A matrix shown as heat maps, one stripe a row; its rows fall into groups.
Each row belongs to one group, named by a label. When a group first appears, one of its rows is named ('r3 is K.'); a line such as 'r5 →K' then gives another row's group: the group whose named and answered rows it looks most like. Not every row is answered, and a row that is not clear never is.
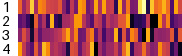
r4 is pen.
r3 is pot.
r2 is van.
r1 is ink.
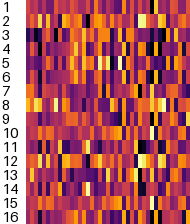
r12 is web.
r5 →van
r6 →pot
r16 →pot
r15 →ink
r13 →pen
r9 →pot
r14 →van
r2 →web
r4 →pot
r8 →web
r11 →van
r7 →pen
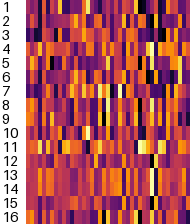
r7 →van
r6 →pot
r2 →pot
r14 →ink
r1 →van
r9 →pen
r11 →web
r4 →ink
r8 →pen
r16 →pen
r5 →pen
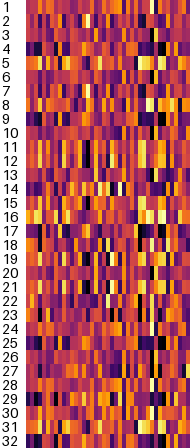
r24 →ink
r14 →van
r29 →van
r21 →web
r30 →ink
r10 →pot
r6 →pot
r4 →van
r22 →pen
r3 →pot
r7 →van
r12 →web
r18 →pen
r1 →ink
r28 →ink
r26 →pot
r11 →web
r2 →van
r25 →van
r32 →van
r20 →pot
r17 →van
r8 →ink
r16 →web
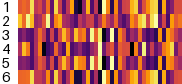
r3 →van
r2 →web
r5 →van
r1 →web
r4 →pen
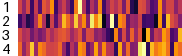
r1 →van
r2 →van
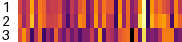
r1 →ink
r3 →pen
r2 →ink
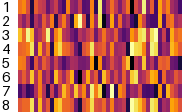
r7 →van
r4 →web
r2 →van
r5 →pen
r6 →web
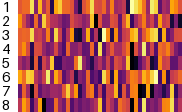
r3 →web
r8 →pen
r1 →web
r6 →web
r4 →pen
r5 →van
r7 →pot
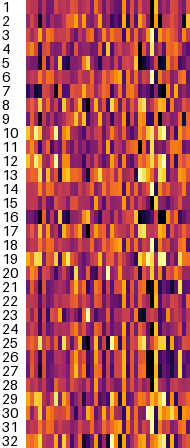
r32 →web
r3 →ink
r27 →pot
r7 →van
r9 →pot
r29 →web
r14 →ink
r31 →ink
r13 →web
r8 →web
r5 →van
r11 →pen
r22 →pot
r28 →pot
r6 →ink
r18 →ink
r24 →pot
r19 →web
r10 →web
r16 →van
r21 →pot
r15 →pot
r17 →web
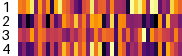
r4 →van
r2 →van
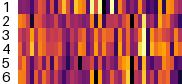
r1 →van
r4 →ink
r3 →ink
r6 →pen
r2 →pen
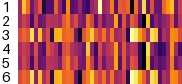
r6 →web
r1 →pen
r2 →pot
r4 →pot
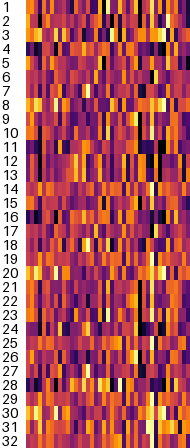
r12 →pot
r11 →van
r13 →pot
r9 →pen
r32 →ink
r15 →pen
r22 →pen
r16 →van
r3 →web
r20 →web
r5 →pen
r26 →pen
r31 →ink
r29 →ink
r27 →van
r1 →pen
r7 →van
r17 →pot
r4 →van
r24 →van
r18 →van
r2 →pen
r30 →web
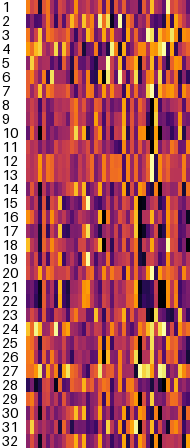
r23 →pot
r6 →pen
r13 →ink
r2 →van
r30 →pot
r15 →van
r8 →pot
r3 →ink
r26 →pen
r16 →pen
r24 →web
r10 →pot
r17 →van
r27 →web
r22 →van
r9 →pot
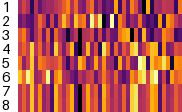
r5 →ink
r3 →pen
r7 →web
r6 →web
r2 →van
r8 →web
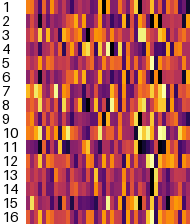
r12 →ink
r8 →web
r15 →pen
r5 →ink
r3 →web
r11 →van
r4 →van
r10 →web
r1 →pen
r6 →pot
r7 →web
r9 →pen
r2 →pot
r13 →pot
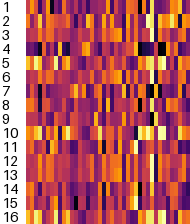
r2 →ink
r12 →ink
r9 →pot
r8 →pen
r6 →ink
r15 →pen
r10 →web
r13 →ink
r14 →pen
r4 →van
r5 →web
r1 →pen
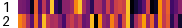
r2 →pen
